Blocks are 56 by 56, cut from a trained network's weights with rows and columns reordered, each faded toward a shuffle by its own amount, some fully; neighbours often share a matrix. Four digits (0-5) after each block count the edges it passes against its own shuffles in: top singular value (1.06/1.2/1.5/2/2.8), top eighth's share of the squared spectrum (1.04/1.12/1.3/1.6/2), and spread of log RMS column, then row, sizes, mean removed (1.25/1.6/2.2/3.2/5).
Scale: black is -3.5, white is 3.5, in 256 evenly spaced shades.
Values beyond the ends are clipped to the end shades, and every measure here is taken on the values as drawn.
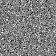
0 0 0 0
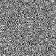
3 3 1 1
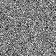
0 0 0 0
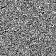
0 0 0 0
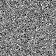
0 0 0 0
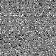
2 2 2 1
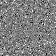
0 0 0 0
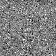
1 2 1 0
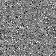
1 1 1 0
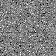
1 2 1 0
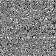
2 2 1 1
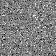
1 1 1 0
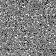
0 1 0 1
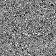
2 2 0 1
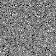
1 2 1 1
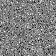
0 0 0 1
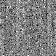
2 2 0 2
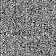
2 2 0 1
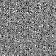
2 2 0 1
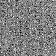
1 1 0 0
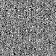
2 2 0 1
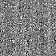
2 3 0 2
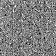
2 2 0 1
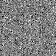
0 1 0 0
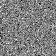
1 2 0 0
